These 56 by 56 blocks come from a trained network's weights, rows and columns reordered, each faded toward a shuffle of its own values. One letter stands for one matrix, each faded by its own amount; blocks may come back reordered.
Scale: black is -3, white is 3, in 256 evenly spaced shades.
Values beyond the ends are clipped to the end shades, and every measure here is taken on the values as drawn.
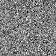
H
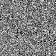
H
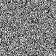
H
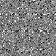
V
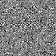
V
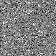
V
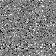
V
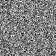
H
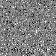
V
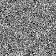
H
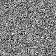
H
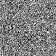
H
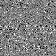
V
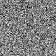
H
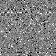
V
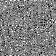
V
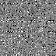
V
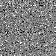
V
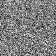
H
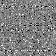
V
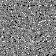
V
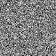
H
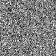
H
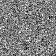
H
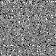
V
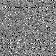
V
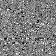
V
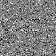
V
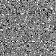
V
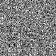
H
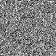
H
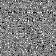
V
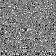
V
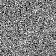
H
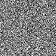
H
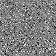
V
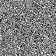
H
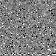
V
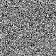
H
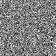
H
